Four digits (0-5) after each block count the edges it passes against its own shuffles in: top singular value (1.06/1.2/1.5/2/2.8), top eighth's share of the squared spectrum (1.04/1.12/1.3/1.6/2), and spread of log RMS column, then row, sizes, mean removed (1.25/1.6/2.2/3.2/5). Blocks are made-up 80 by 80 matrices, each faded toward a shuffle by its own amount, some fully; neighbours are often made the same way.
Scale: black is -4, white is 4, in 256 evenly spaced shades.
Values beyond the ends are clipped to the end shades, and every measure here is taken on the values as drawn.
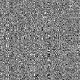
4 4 2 2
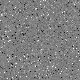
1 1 0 0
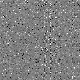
3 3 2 0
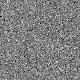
0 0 0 0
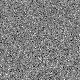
0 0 0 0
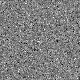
0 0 0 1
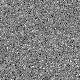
0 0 0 0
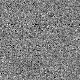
1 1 0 2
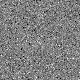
0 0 0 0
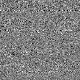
1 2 0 3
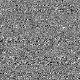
1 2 0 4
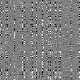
5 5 4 2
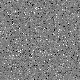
2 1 0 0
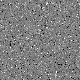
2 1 0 0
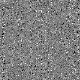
1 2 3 0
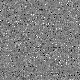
2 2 0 1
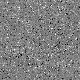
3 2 0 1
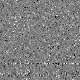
3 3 0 1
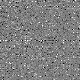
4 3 1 2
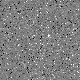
1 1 0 0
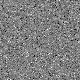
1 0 0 0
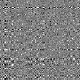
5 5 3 3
